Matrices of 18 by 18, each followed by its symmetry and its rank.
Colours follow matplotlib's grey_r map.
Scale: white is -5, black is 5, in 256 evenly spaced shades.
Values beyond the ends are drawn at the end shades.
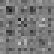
symmetric, rank three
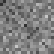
symmetric, full rank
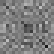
symmetric, rank three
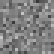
antisymmetric, full rank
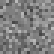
antisymmetric, full rank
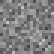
symmetric, full rank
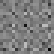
symmetric, rank three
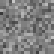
antisymmetric, full rank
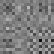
symmetric, rank three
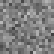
antisymmetric, full rank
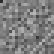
symmetric, full rank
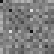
symmetric, rank three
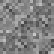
symmetric, full rank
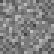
symmetric, full rank
